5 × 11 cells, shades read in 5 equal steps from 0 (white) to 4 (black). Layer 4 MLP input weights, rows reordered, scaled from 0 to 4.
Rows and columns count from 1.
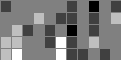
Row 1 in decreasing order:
4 3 3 3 2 2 2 2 2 2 2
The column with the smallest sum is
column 2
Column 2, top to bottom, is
2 2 1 1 0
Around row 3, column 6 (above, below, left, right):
3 0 3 4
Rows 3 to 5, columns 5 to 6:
3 2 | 3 0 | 2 0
